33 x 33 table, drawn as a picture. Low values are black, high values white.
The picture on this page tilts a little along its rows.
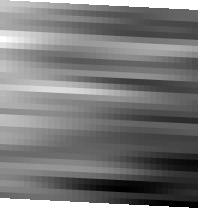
The bottom right is the ninth with the lowest average. Streaks run across, left to right. The field climbs toward the top left. The values follow a bell shape.
